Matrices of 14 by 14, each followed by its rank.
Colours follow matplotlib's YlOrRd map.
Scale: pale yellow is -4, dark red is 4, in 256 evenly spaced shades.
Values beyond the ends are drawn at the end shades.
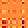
one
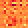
three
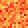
full rank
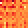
three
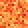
full rank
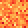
full rank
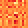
three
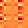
one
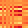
one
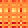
one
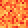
full rank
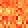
three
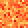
full rank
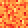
full rank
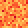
full rank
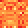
three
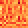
three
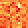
three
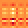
one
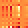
one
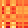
one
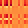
one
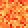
full rank
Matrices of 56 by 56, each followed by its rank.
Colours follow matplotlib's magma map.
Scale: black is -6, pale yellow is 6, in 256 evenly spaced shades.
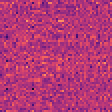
ten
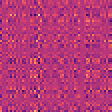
three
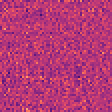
ten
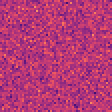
full rank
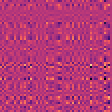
two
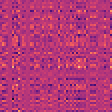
three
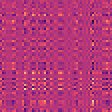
two
